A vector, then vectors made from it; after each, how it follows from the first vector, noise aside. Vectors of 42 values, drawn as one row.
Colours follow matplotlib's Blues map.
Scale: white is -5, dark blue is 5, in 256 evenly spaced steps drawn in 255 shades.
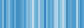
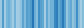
negated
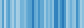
negated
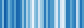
scaled up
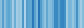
negated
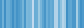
copied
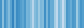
copied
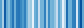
scaled up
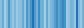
negated
